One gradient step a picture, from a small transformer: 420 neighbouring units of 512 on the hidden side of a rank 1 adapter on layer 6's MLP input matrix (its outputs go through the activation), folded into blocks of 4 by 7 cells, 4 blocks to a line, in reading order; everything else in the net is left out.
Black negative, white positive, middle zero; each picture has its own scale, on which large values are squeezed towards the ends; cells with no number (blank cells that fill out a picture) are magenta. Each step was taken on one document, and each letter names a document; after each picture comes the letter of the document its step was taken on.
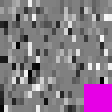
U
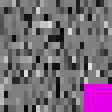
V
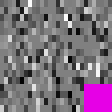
V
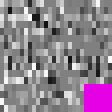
V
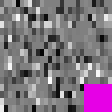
V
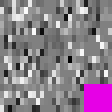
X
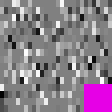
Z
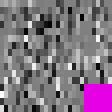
V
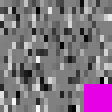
U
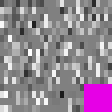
X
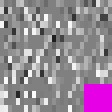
X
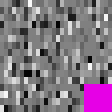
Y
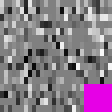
X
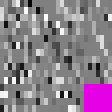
Z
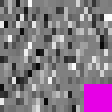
Y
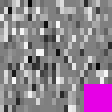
Z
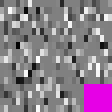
U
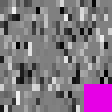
U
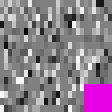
V
